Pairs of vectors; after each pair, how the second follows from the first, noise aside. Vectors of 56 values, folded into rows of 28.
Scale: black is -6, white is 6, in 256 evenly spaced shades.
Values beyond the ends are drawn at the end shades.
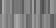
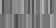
negated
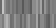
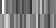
scaled up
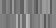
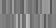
copied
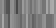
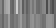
negated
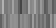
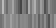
copied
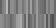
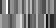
scaled up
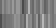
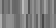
negated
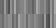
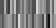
scaled up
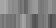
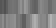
negated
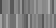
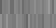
shrunk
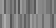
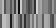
scaled up
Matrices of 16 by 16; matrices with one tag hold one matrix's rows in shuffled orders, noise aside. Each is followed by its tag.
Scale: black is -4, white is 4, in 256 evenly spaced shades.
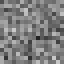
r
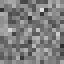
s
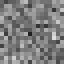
r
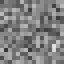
r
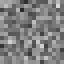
s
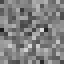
s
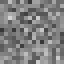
s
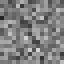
s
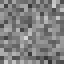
r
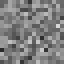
s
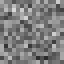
r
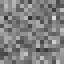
r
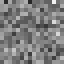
r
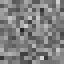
s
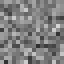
r
